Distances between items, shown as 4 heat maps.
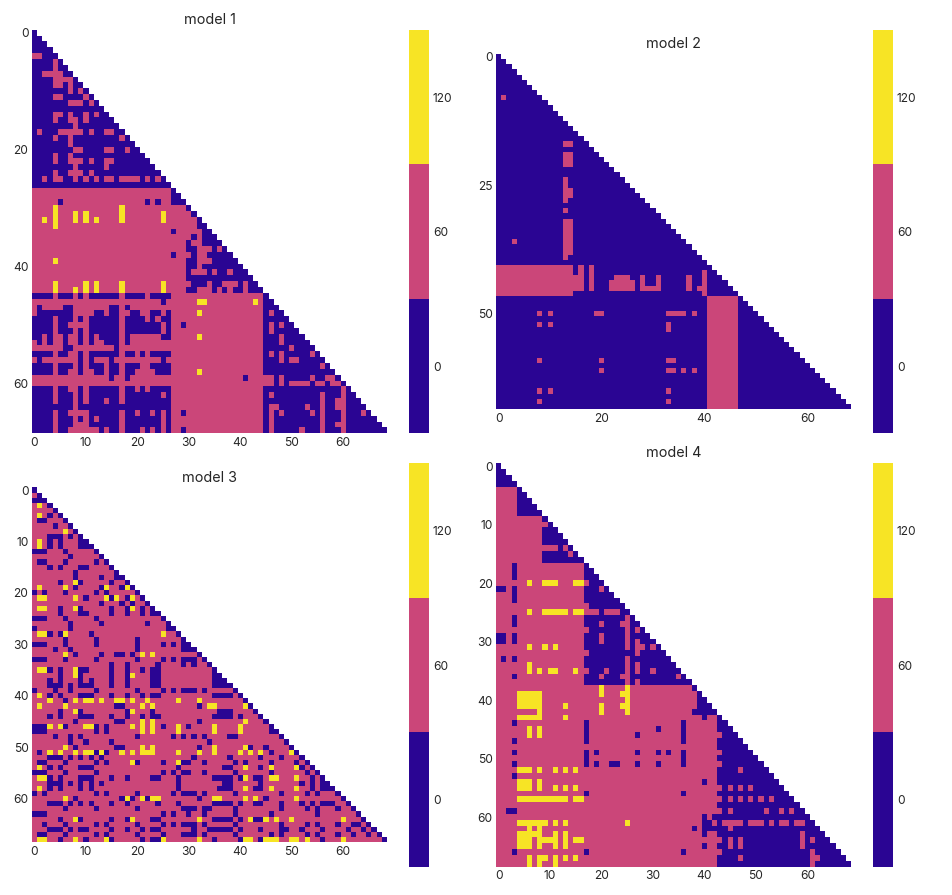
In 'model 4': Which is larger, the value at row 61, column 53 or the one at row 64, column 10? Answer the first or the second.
the second
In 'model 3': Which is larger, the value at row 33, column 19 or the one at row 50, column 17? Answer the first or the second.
the first
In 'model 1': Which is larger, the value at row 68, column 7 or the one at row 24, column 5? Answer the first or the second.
the first
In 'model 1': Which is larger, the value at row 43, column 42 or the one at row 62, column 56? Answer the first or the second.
the second
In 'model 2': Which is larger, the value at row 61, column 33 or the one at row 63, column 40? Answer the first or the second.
the first
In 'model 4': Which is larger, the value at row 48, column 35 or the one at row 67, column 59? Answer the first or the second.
the first
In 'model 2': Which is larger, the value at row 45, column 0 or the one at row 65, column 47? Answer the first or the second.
the first
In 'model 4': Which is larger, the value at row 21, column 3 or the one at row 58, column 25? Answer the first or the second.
the second
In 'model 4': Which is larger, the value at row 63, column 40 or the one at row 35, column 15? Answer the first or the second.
the second
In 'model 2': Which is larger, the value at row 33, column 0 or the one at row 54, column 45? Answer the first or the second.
the second
